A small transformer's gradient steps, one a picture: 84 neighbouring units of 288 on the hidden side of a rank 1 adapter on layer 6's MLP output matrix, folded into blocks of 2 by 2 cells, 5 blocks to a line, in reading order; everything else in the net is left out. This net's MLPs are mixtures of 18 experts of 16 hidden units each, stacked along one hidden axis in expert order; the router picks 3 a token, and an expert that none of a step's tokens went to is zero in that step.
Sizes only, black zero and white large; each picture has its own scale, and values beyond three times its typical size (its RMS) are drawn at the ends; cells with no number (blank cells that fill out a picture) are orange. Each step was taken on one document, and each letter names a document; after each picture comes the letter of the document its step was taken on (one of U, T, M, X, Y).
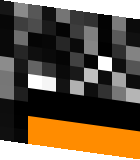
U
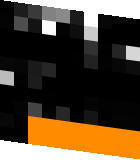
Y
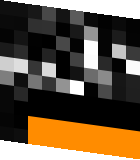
U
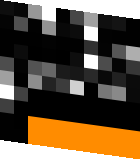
U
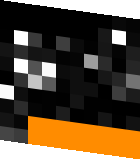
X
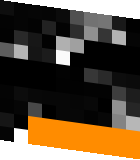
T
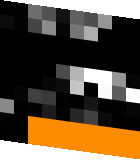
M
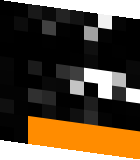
M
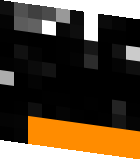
Y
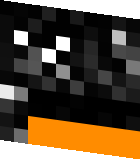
X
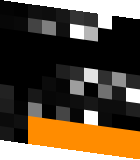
M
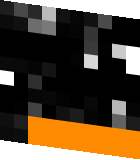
Y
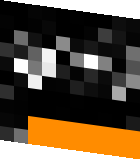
X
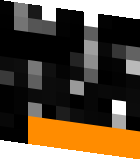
Y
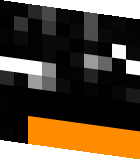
U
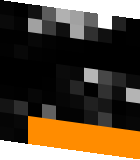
M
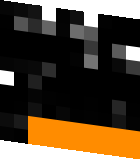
Y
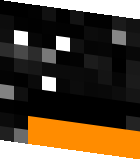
X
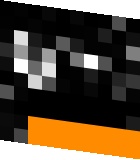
X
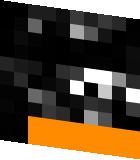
M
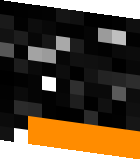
X
